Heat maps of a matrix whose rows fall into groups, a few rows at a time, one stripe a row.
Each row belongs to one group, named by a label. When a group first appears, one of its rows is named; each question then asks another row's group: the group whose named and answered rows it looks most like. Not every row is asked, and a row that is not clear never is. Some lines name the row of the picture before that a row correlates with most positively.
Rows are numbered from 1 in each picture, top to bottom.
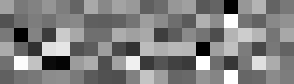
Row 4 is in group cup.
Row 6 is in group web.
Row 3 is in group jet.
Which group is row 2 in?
web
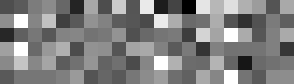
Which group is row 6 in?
web
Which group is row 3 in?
web
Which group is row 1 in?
web
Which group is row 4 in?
cup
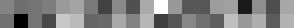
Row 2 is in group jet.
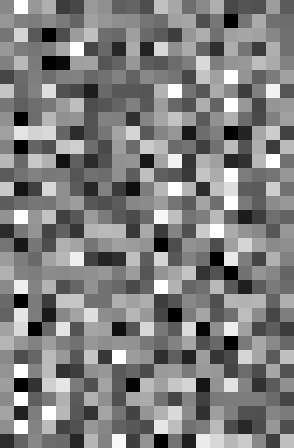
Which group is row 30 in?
cup
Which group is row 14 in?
cup
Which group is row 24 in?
cup
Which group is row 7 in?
cup
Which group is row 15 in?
web
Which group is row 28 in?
cup
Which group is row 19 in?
web
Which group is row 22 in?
jet
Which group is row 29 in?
cup
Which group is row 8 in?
web
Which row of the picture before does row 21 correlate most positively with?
1
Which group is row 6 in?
web
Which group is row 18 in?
jet
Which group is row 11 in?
jet
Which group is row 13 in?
web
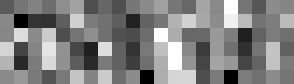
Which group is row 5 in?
cup
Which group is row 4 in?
cup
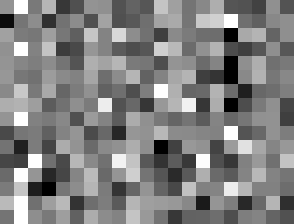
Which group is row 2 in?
web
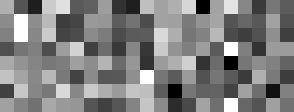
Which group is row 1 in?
cup
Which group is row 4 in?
web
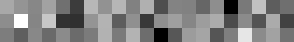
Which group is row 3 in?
jet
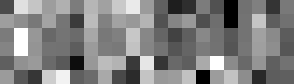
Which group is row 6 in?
cup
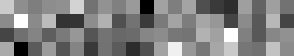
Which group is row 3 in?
web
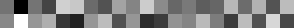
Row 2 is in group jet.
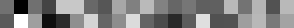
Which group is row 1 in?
jet
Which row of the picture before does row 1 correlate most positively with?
1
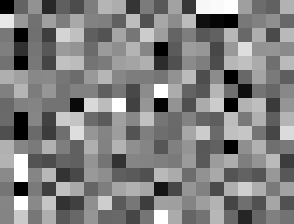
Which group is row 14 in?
jet
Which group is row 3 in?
jet
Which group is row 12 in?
cup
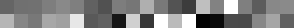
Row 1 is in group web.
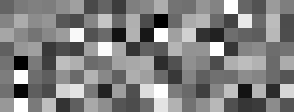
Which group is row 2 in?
jet
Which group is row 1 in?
web
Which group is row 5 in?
jet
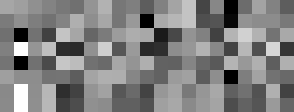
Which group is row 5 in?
jet
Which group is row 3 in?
jet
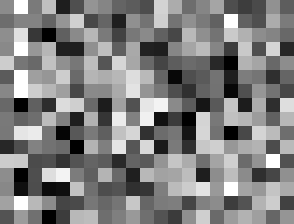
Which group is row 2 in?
web
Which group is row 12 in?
cup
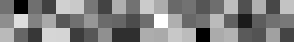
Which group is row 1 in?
jet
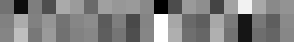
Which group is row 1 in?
jet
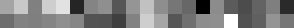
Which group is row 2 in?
web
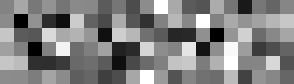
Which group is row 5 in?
cup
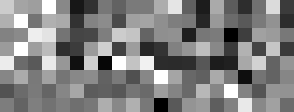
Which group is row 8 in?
jet
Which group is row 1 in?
cup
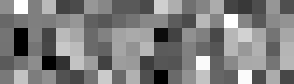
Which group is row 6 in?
jet
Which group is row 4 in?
jet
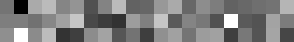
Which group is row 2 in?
web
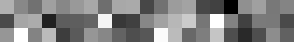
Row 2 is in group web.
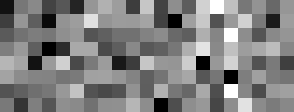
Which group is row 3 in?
web
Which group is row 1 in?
web
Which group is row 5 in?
cup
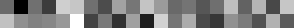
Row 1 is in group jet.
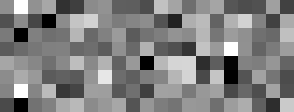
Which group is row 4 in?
web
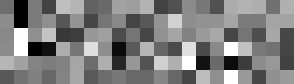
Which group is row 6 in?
web
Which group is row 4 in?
cup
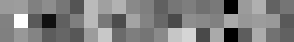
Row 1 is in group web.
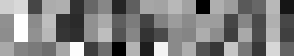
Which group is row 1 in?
cup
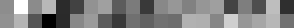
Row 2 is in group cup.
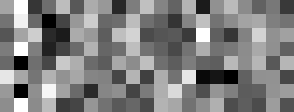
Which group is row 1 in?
cup
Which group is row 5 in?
jet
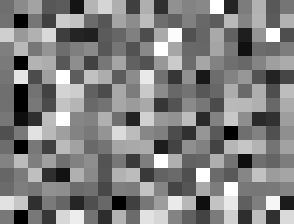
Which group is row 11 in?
jet
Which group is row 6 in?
cup
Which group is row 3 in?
cup
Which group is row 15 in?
cup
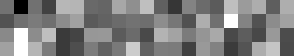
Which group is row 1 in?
jet
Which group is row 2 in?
web
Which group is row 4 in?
cup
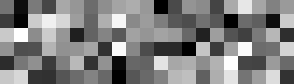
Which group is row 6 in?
cup
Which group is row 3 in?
cup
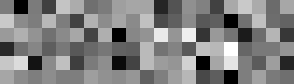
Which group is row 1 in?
jet
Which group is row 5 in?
cup
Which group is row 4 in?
web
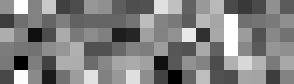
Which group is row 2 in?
web
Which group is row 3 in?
cup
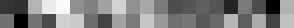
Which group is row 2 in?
jet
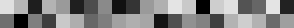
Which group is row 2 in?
jet
